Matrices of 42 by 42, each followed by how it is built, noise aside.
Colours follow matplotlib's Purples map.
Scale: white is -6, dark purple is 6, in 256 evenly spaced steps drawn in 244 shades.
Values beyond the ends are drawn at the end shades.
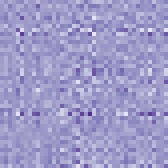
low rank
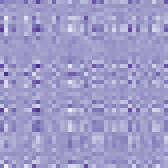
low rank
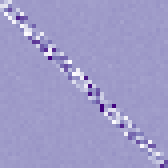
banded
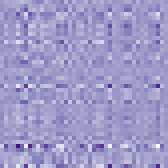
low rank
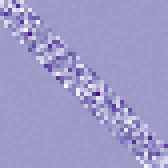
banded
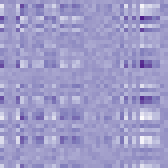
low rank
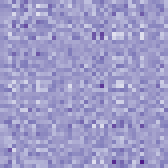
low rank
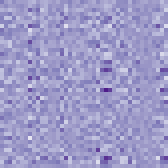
low rank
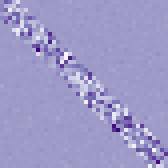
banded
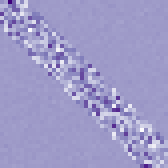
banded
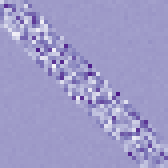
banded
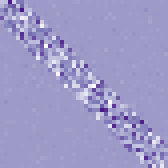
banded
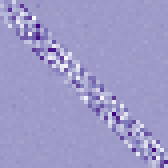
banded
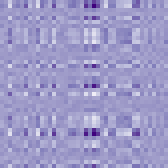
low rank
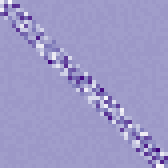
banded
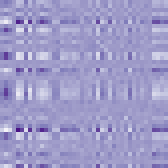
low rank
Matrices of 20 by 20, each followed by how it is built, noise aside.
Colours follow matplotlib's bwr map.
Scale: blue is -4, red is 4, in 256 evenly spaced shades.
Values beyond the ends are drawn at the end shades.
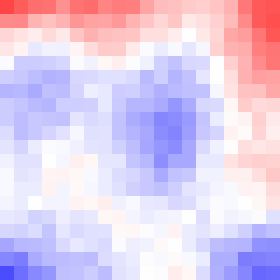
smooth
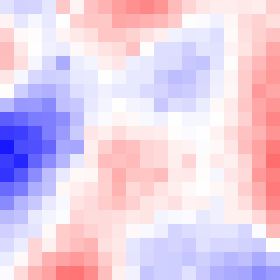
smooth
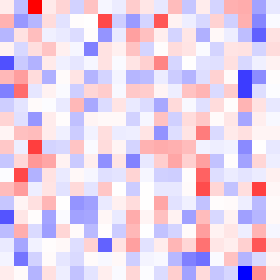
uneven columns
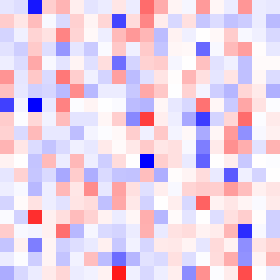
uneven columns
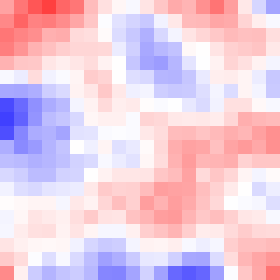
smooth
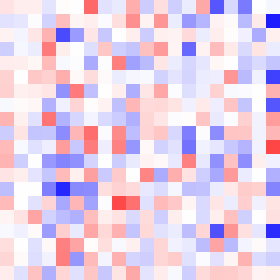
uneven columns
